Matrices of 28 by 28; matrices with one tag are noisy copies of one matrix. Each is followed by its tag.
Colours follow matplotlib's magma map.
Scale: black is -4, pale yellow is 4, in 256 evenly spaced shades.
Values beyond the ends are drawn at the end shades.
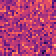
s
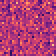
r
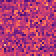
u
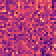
s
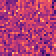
s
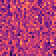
r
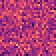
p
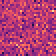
p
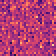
r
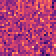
s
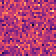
p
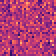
r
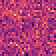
p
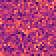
u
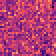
s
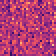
r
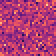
u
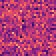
p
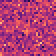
u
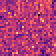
s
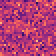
u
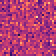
r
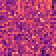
s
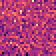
p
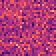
p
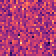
r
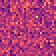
r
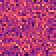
p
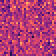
r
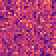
s
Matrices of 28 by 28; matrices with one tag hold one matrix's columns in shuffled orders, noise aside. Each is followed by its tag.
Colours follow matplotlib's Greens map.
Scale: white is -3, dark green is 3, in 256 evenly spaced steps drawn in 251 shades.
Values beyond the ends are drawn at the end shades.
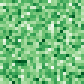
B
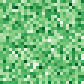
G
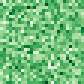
G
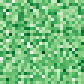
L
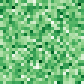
G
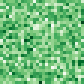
B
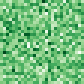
L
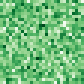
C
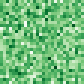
C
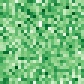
C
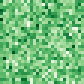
C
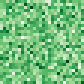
G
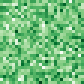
B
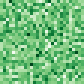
L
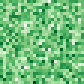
B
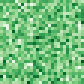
B
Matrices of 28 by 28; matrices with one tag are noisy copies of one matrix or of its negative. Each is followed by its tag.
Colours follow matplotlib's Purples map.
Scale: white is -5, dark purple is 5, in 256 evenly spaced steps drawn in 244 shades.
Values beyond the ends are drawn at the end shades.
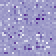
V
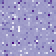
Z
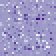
V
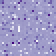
Z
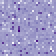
Z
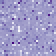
Z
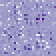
V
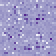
V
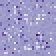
V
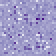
V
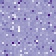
Z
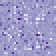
V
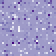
Z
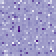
Z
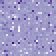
Z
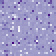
Z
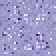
V
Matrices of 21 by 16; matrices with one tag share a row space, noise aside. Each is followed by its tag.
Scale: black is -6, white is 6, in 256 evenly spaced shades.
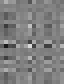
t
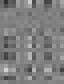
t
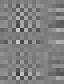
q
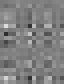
t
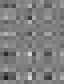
t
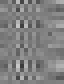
q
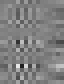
q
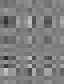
t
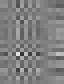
q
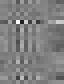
q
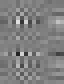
q
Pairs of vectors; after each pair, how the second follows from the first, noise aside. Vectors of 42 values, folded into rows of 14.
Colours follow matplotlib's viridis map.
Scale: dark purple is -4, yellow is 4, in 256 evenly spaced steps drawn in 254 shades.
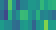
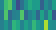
sign-scrambled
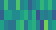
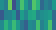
reversed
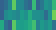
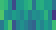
negated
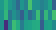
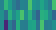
sign-scrambled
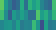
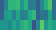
negated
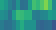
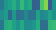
sign-scrambled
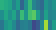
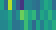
reversed
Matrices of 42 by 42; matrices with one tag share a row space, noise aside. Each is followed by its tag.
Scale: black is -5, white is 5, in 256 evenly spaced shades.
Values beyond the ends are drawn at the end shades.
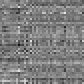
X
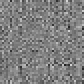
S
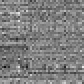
X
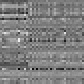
X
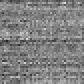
X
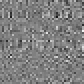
S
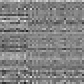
X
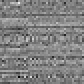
X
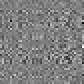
S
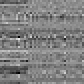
X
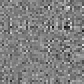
S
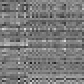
X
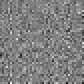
S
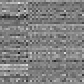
X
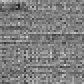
X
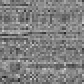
X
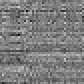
X
